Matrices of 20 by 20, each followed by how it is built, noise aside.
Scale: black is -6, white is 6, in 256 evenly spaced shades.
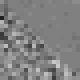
lower triangular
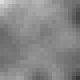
smooth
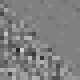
lower triangular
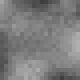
smooth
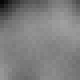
smooth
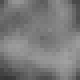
smooth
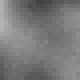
smooth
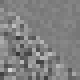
lower triangular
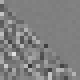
lower triangular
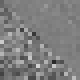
lower triangular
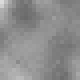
smooth
